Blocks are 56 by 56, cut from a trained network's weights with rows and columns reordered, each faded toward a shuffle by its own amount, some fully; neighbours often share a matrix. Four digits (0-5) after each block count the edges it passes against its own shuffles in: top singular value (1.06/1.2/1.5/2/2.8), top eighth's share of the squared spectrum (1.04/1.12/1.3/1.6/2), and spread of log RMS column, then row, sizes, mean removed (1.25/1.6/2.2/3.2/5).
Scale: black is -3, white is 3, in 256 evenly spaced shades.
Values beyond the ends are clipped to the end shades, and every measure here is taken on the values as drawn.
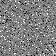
0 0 0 0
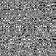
4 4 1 3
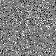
2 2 0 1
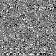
3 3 0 2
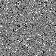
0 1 0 0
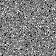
0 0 0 0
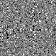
2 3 1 1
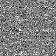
3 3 1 2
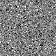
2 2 0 1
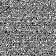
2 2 0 0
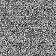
0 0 0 0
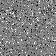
0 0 0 0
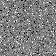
0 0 0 0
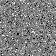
1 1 0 0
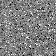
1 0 0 0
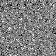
1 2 1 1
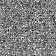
1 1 0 0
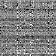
3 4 3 1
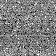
2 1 0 0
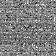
2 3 2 0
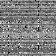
4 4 2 1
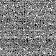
2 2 1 0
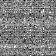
3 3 2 0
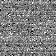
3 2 1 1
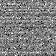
3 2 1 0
